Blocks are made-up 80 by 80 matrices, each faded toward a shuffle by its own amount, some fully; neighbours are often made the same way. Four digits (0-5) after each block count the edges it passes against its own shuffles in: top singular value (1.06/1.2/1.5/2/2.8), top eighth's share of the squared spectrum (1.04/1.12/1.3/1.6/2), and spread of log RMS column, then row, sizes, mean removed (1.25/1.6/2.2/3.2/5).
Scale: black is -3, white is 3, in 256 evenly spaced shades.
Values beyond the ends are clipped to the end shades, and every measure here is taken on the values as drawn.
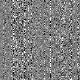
2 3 4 0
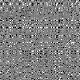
5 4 2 3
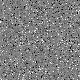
2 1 0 0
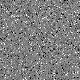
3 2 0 0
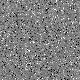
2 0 0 0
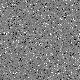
2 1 0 0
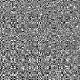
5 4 3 3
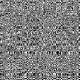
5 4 3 3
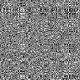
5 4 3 3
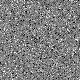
1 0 0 0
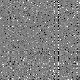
4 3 2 1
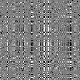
5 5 4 3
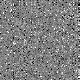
3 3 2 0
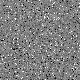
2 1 0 0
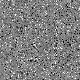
3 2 1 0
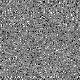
3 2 0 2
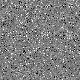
3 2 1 1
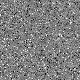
2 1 0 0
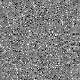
3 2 1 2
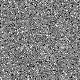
2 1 0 0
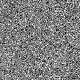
3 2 0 0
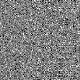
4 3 2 1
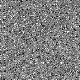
3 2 1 1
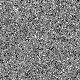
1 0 0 0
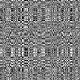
5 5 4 4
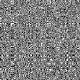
4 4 2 2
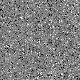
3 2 1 0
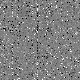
2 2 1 1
